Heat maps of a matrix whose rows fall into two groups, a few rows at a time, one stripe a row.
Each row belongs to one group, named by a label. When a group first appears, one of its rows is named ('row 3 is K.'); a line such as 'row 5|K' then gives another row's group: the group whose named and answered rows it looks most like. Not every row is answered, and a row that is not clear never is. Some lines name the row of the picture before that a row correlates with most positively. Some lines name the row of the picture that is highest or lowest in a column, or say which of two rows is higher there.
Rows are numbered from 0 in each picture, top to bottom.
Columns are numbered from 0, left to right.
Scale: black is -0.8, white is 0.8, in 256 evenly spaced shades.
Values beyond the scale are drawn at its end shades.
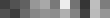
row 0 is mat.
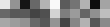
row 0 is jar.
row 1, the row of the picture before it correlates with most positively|1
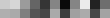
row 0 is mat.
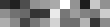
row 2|jar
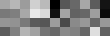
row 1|mat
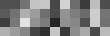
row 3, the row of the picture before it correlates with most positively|2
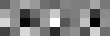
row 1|jar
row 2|jar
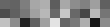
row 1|mat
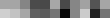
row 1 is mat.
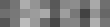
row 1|mat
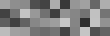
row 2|mat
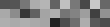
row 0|mat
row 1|jar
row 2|mat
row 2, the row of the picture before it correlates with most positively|3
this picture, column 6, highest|0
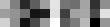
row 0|jar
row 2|jar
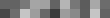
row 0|mat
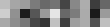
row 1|jar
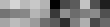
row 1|mat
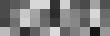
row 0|mat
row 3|jar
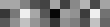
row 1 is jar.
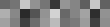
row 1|jar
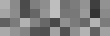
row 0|jar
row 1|jar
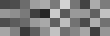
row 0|mat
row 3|jar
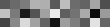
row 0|mat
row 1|jar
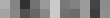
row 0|jar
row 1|jar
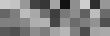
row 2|mat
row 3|mat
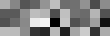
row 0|jar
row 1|mat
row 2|mat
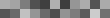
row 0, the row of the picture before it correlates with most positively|3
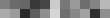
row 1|jar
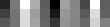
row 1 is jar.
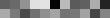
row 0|mat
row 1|jar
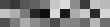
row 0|mat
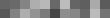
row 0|mat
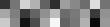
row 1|jar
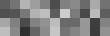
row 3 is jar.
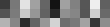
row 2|jar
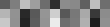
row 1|jar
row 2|jar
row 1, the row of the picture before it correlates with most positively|2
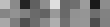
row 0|jar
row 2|jar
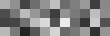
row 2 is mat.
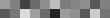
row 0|jar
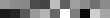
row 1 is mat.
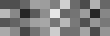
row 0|mat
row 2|mat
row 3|jar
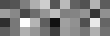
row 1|jar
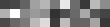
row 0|mat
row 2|mat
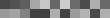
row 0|mat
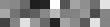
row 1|jar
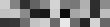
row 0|jar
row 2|mat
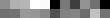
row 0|mat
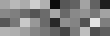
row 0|mat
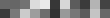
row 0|mat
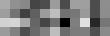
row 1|jar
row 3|jar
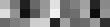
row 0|jar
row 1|jar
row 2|mat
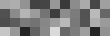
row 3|jar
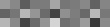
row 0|jar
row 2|jar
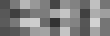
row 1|mat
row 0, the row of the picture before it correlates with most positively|1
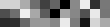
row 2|mat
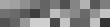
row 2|mat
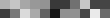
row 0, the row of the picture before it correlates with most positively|0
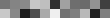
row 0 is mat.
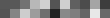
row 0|mat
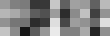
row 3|jar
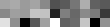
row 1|mat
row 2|jar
